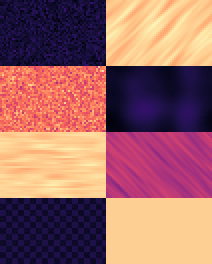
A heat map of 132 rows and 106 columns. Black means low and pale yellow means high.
It is made of 4 by 2 panels. Panel 1,1: very low, fine-grained, faint in contrast. Panel 1,2: very high, slanting up to the right, faint in contrast. Panel 2,1: high, fine-grained. Panel 2,2: very low, smooth, faint in contrast. Panel 3,1: very high, streaked across, faint in contrast. Panel 3,2: middling, slanting down to the right, faint in contrast. Panel 4,1: very low, checkered, faint in contrast. Panel 4,2: very high, flat.
